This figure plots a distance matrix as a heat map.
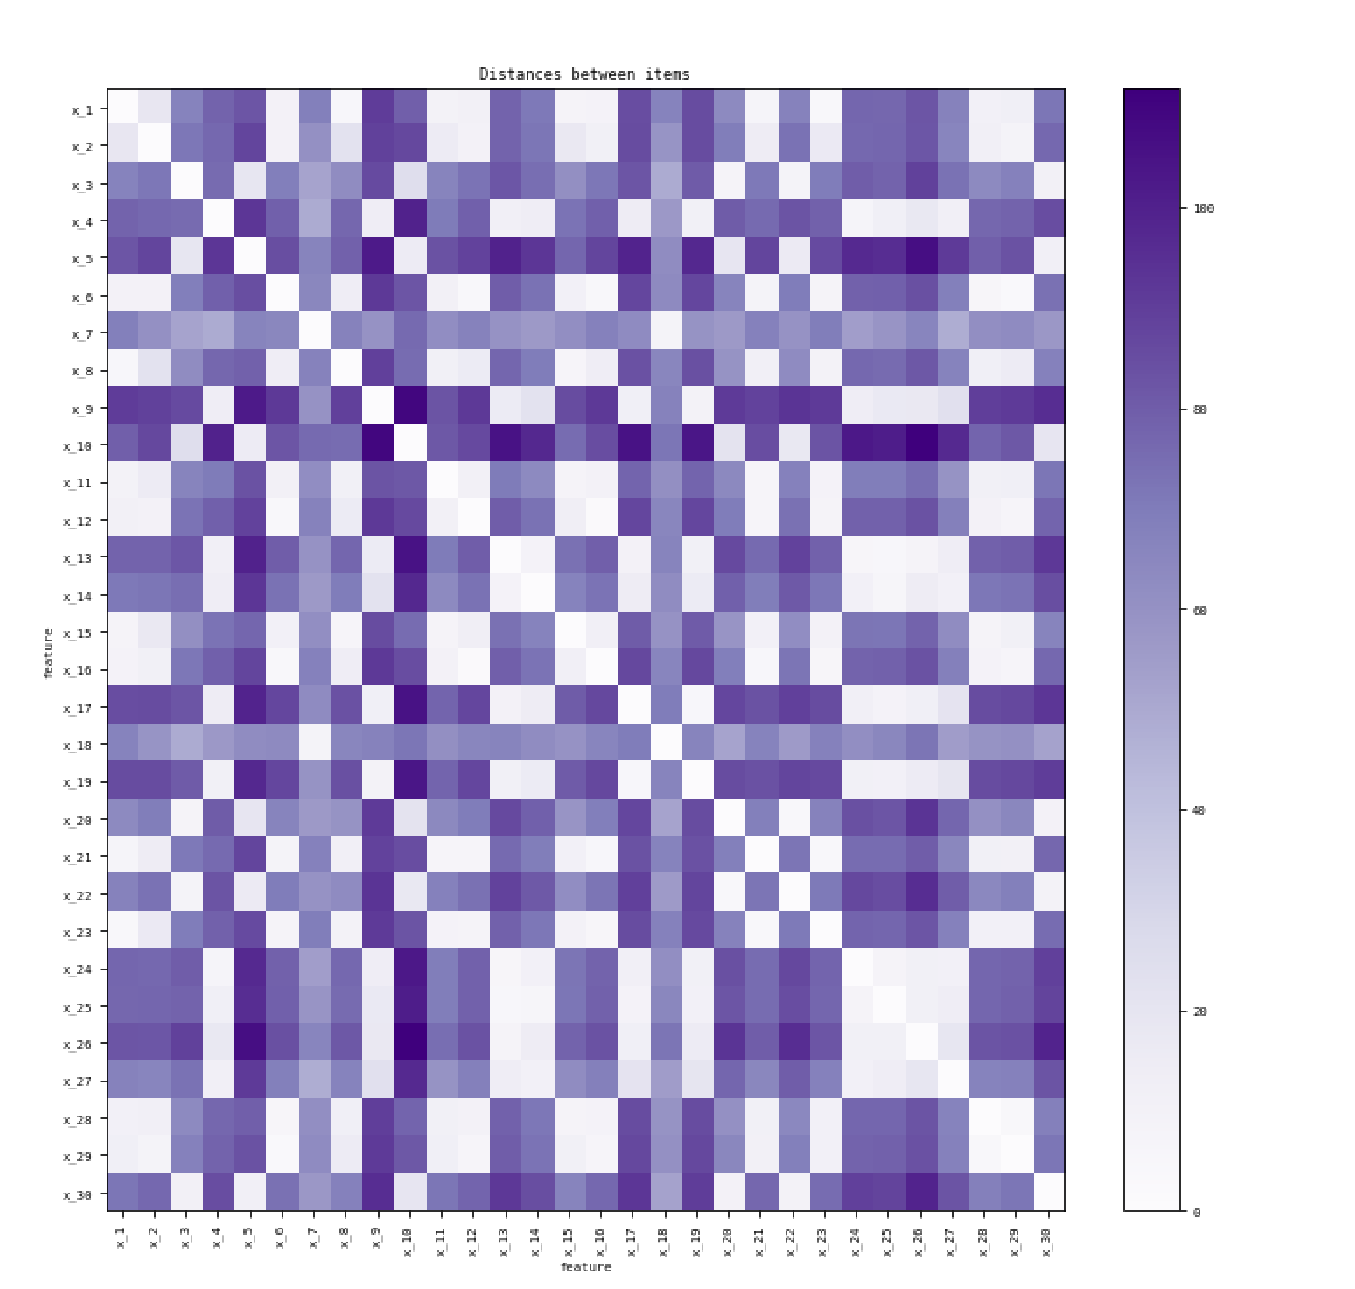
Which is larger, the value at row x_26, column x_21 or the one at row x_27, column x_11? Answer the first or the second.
the first
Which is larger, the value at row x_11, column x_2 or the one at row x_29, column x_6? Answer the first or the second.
the first
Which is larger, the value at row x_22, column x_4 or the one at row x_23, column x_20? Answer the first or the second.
the first
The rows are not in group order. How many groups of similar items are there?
4
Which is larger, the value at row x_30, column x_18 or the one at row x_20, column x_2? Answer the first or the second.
the second
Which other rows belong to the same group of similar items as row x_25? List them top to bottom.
x_4, x_9, x_13, x_14, x_17, x_19, x_24, x_26, x_27
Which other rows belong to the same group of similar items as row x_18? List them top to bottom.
x_7
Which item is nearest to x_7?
x_18
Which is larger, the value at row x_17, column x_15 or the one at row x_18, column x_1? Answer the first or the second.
the first
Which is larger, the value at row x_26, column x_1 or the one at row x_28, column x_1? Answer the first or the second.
the first
